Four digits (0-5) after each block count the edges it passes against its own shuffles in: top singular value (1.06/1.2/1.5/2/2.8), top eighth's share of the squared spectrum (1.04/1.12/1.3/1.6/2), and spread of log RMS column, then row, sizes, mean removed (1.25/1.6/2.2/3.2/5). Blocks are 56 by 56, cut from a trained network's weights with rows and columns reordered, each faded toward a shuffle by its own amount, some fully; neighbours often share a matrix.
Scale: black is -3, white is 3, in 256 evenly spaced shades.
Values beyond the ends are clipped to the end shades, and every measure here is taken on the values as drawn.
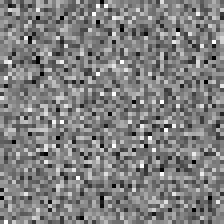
0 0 0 0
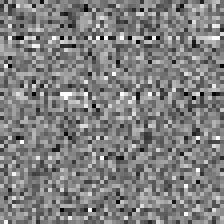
3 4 1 2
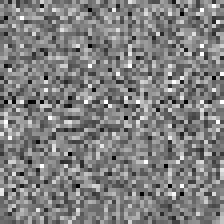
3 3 1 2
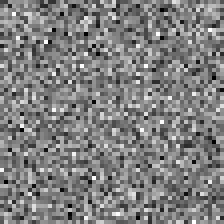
0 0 0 0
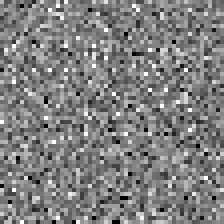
0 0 0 0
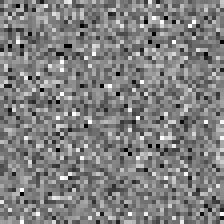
0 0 0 0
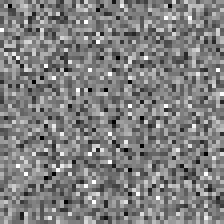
1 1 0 0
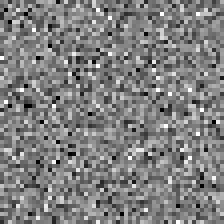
0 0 0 0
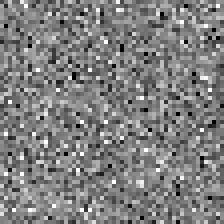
0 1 0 0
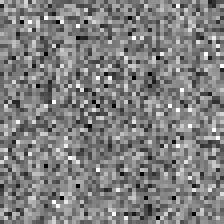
1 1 0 1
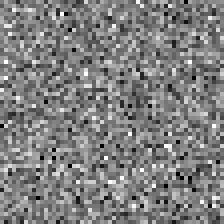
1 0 0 0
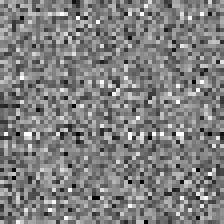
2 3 1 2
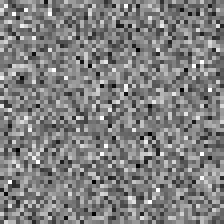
0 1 0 0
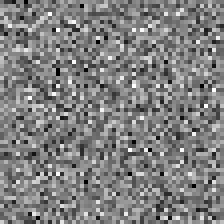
2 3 1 1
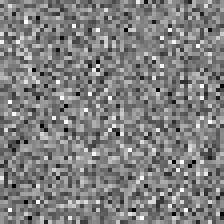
0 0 0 0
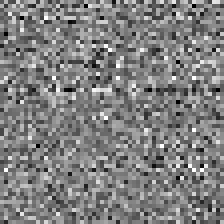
3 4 1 2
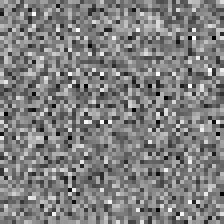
3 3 1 1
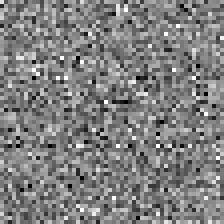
2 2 0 1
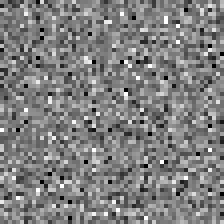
0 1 1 0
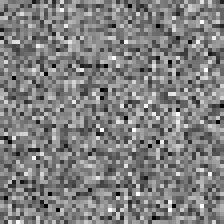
1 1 0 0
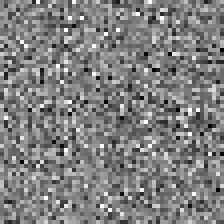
1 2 0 1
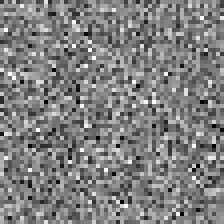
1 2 0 0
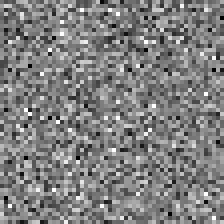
1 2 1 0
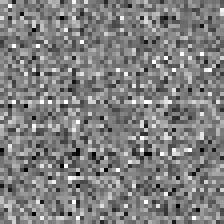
2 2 1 1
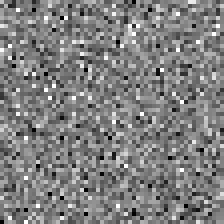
1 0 0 0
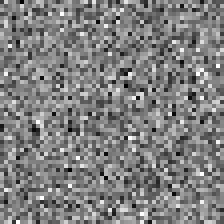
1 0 0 0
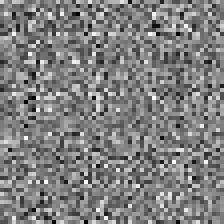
3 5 1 2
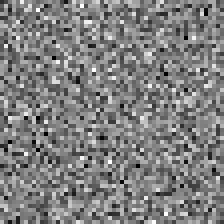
2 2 0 0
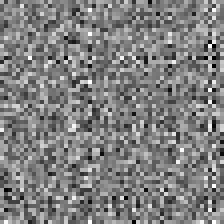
4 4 2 1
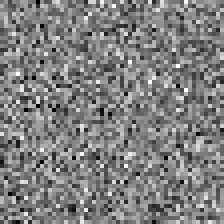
2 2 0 1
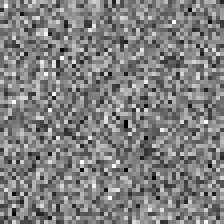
2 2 0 0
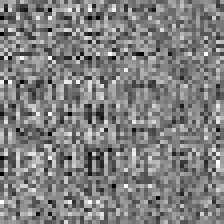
4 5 3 3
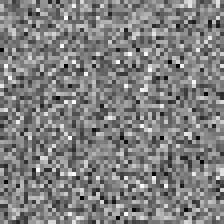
1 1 0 0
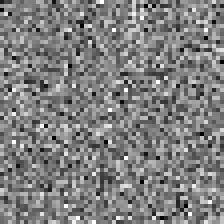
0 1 0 0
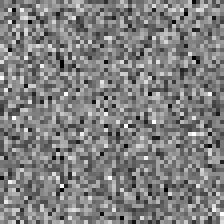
1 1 0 0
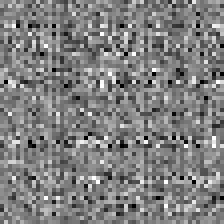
3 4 0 3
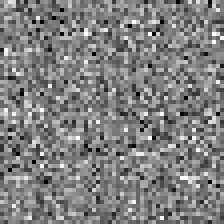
1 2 0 2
